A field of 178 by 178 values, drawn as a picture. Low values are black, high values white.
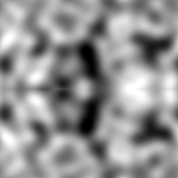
Grain: smooth. Seam: none. Ninth with the highest average: middle right. Mirror symmetry: top to bottom.
